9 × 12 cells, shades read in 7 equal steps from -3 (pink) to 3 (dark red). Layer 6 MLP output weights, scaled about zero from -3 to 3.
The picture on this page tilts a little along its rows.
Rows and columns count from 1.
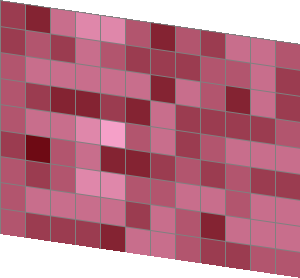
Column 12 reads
0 1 1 0 -1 1 -1 -1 0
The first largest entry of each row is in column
2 1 7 3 8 2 2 9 5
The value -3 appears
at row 5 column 5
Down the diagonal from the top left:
1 0 -1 2 -3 2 0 0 1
